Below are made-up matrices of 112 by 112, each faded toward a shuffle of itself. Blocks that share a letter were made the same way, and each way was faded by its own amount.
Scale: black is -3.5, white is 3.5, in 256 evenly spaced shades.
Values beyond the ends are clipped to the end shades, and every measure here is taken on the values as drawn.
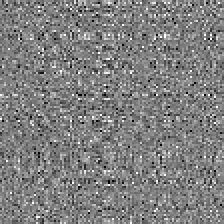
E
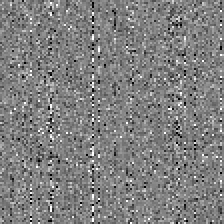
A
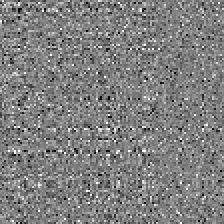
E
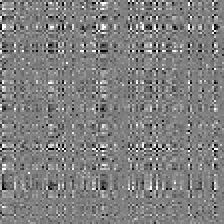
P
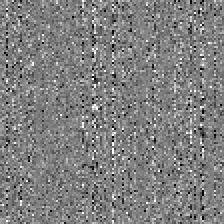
A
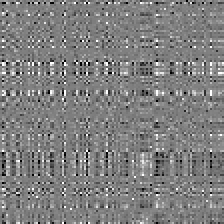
P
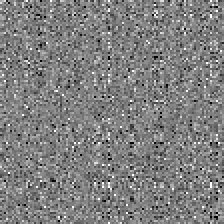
E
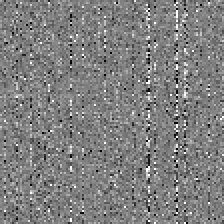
A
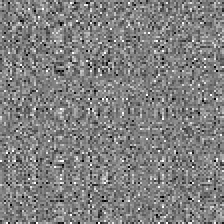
E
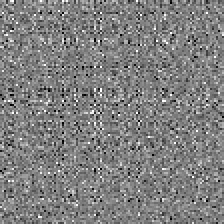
E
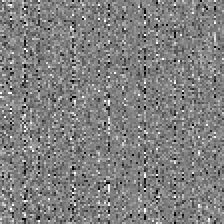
A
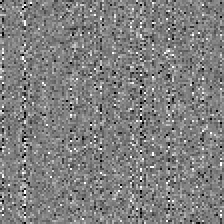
A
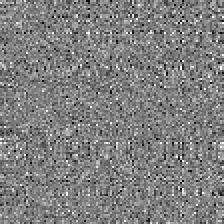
E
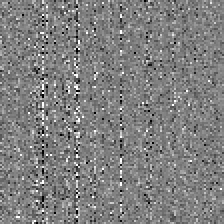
A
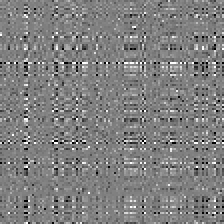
P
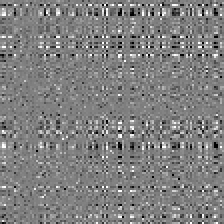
P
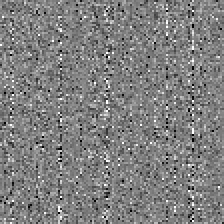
A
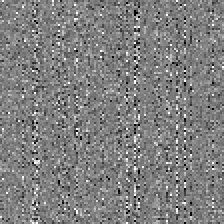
A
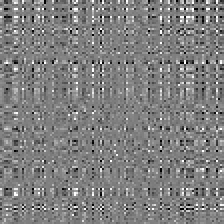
P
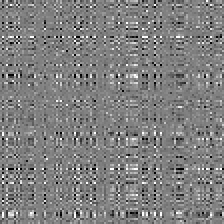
P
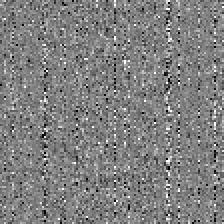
A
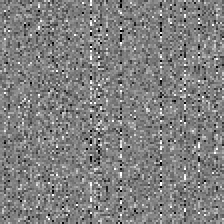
A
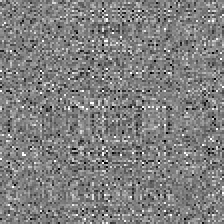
E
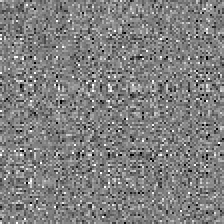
E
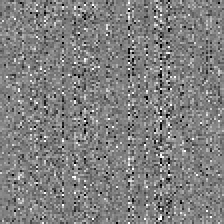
A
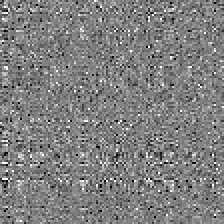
E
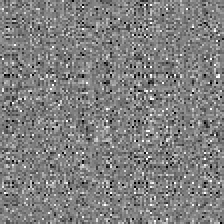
E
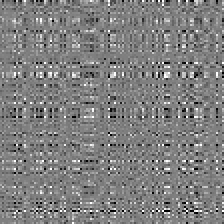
P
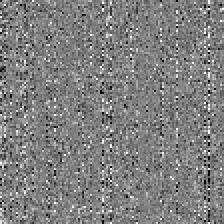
A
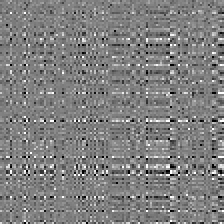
P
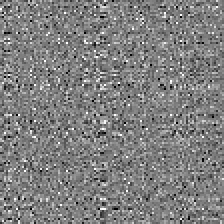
E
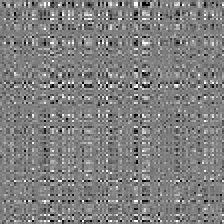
P
